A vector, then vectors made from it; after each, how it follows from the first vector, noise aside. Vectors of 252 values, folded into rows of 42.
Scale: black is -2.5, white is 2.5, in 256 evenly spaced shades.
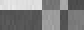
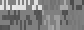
partly zeroed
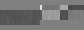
partly zeroed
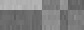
shrunk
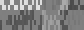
partly zeroed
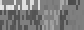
partly zeroed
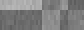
shrunk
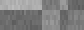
shrunk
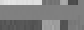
partly zeroed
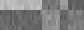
shrunk
